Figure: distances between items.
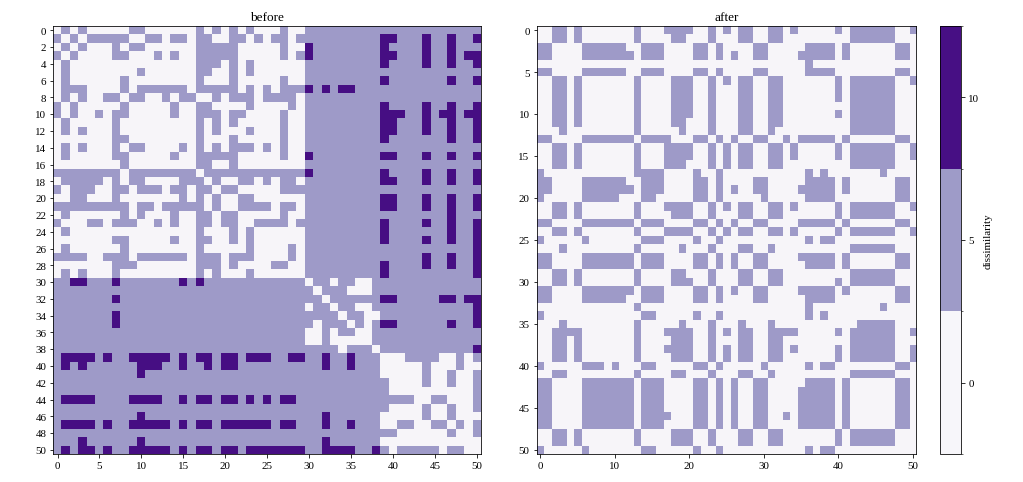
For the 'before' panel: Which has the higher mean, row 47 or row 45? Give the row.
47
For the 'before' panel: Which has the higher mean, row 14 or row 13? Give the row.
14
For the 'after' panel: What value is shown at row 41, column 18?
5
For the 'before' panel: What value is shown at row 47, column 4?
10
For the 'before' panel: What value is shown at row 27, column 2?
5
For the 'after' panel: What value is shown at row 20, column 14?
5
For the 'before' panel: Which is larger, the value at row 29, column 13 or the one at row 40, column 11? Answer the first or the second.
the second
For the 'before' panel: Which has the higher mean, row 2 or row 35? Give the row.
35
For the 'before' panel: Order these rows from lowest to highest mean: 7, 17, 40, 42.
42, 7, 40, 17
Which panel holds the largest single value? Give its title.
before
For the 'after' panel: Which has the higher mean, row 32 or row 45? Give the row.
45
